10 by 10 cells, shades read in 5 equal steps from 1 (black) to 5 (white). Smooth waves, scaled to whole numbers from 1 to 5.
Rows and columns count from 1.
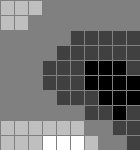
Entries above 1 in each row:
10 10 10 10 7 6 7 9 10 10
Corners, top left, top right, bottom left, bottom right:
4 3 4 2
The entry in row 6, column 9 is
1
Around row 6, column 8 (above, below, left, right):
1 1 1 1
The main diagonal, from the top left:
4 4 3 3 2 2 2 2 2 2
